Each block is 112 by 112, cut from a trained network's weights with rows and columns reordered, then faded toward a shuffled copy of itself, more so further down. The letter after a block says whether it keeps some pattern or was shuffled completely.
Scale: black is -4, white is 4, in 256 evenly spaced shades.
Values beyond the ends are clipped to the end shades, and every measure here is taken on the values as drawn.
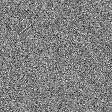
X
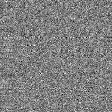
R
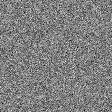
X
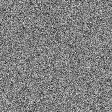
X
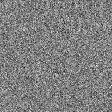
R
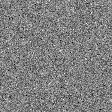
X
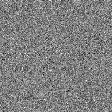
R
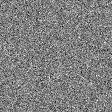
X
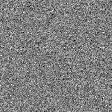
R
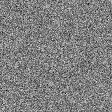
X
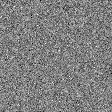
X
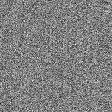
R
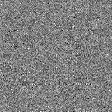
R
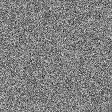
X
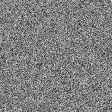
X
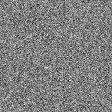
R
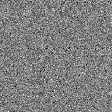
R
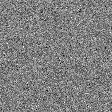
X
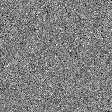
X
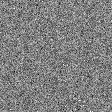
X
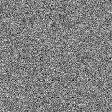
R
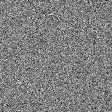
X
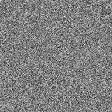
R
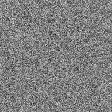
R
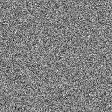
R
